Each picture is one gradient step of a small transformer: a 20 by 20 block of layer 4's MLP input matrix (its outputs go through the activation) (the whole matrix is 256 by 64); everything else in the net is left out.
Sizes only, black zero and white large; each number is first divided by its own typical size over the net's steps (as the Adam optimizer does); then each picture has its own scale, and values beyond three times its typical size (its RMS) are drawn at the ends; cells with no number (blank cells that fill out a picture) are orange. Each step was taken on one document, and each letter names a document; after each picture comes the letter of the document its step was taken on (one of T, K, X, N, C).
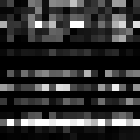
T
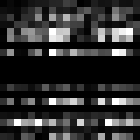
T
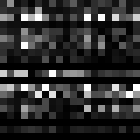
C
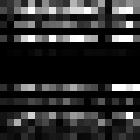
T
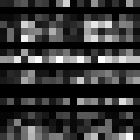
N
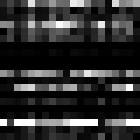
T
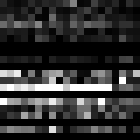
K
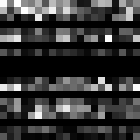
K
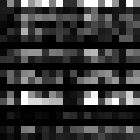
N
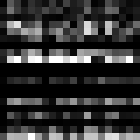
N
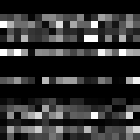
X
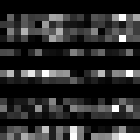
X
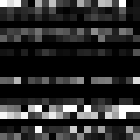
K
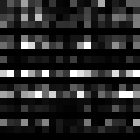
C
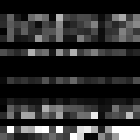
X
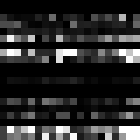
X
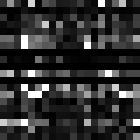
C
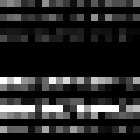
K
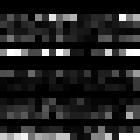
X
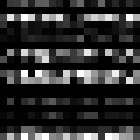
N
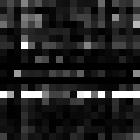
C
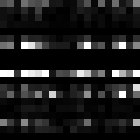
C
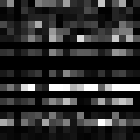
T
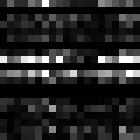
X
